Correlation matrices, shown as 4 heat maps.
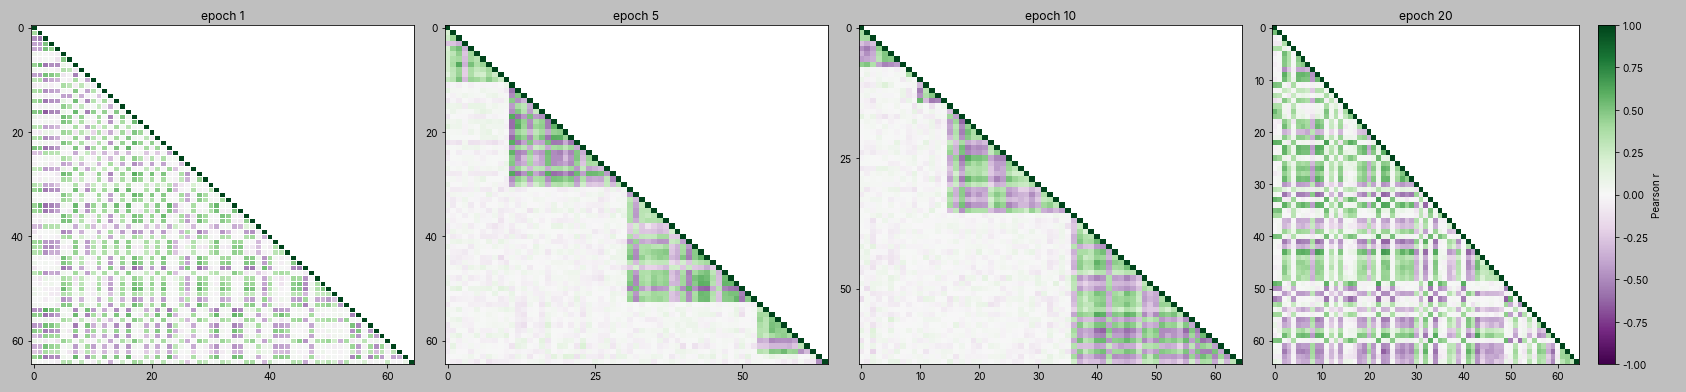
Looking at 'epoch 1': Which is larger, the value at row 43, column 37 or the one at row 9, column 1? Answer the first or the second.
the first
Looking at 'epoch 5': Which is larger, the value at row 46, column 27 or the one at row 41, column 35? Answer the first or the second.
the first
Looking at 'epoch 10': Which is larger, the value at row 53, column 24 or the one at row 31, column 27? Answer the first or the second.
the first
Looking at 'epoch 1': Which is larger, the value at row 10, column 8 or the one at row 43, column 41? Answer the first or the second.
the second
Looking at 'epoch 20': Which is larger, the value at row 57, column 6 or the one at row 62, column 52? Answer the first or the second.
the second
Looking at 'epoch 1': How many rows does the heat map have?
65
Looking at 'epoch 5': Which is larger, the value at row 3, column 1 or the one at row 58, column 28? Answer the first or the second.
the second
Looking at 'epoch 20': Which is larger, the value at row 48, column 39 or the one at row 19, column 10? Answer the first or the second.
the second
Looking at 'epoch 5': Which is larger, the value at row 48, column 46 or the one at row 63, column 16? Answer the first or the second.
the second
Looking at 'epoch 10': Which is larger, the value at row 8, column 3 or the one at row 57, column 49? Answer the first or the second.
the first
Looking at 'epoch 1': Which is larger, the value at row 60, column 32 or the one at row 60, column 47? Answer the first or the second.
the first
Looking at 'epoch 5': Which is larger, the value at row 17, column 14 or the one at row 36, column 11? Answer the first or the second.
the first
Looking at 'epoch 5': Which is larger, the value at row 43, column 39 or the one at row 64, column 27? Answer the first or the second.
the second
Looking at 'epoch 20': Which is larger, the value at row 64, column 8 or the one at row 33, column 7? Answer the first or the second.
the first
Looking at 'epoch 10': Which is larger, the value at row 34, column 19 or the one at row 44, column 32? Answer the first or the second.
the second
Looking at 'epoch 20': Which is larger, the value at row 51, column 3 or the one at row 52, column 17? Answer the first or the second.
the first
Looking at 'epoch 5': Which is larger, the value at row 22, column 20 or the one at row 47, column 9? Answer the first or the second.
the second
